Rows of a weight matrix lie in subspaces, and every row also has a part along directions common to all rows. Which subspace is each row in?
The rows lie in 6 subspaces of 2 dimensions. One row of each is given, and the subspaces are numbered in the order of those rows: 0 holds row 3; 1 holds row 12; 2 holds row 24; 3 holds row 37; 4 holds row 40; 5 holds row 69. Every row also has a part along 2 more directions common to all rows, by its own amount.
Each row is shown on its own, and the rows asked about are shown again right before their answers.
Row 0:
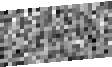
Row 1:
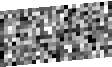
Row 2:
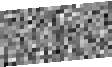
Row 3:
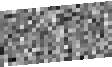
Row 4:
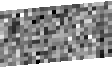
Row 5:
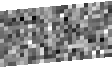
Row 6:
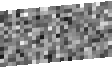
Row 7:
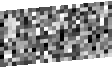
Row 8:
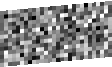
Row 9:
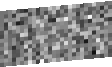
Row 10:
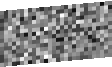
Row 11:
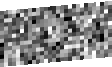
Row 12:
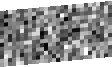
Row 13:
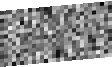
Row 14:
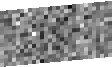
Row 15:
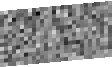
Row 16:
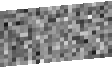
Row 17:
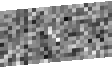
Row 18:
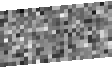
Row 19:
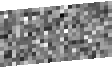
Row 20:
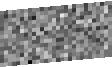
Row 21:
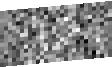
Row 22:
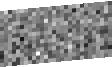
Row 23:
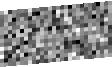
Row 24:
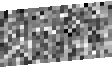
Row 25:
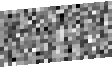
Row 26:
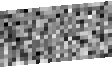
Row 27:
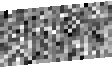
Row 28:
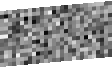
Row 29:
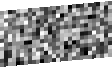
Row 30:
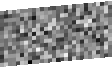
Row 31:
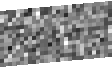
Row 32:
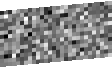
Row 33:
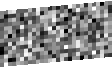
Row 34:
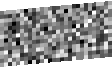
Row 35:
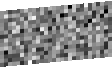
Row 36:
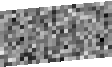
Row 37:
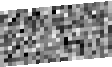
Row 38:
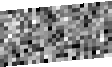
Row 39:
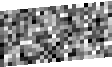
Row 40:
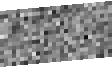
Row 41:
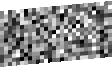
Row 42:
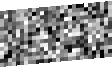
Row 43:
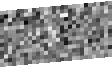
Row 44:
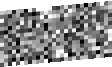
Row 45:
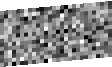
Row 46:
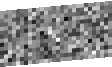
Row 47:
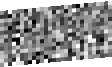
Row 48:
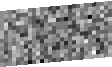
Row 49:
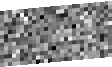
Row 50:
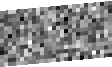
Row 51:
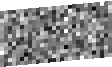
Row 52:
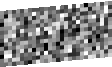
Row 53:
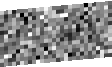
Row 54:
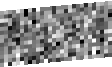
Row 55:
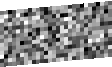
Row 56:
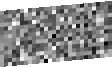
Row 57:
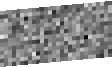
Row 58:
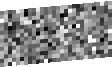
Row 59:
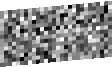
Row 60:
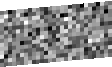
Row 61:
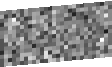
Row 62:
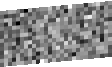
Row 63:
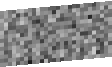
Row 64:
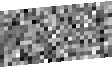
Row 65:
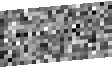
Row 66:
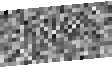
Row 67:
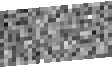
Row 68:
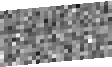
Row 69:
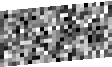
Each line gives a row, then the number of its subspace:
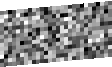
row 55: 3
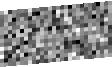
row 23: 3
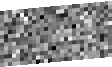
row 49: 4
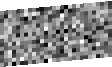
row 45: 4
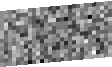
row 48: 1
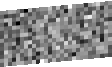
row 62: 1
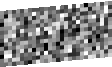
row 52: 0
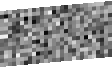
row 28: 4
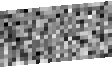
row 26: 1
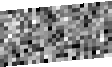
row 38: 0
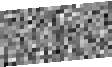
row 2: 0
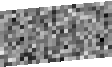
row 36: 0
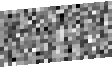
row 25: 0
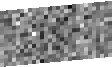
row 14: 1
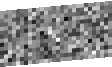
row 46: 5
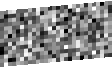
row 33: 0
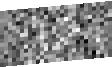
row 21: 1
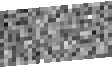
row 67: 1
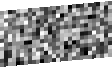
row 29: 1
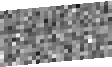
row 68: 2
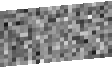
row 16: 1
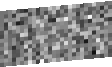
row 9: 1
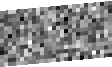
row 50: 0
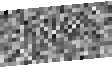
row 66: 2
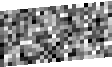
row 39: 2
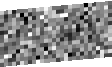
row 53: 4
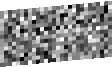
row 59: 5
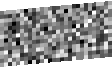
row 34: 5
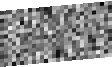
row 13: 4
